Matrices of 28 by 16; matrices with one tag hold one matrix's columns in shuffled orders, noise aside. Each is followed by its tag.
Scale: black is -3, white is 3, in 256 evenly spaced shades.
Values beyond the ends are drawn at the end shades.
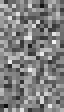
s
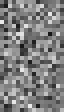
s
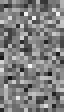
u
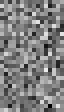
s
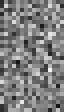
s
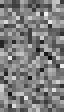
u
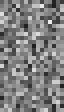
s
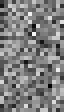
s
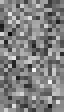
s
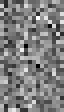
s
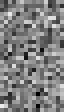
u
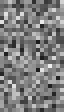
u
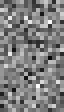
u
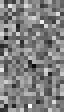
s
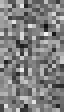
s
